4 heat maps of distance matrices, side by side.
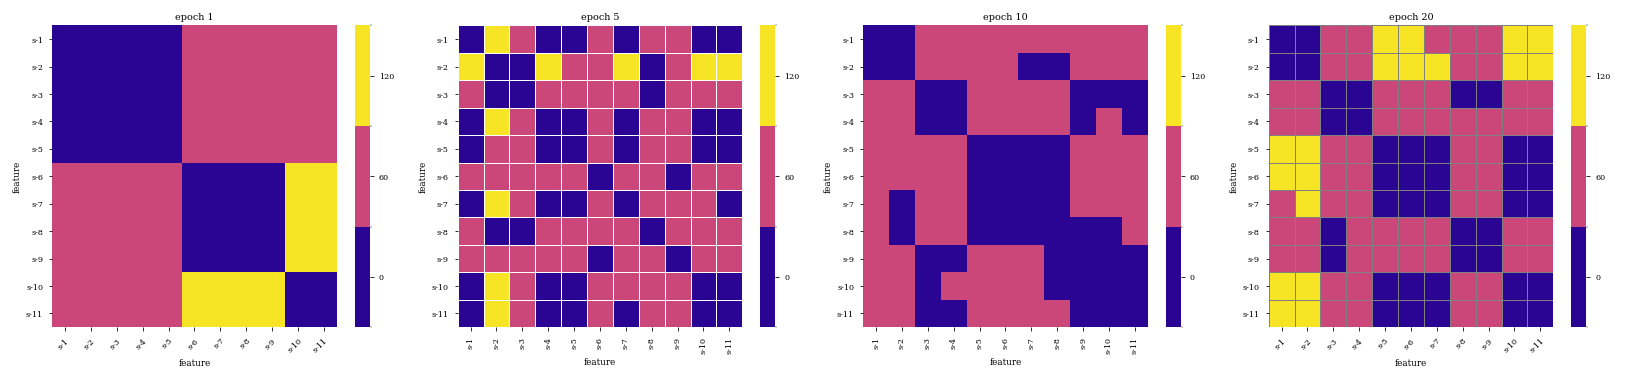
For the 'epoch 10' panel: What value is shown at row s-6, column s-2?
60
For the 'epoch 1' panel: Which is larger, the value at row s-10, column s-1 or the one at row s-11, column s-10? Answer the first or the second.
the first
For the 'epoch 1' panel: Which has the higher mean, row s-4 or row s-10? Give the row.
s-10
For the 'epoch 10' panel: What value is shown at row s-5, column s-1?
60
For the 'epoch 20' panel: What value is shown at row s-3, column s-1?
60
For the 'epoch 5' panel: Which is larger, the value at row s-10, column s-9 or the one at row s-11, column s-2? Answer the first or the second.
the second
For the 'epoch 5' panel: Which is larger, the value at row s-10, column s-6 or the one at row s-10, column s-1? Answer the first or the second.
the first
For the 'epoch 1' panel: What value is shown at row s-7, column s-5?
60
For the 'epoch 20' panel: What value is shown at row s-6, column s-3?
60
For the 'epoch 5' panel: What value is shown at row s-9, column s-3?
60
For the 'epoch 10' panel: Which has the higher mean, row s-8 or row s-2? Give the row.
s-2
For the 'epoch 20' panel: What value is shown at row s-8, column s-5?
60
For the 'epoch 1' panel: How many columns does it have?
11
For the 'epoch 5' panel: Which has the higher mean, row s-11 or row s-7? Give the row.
s-7
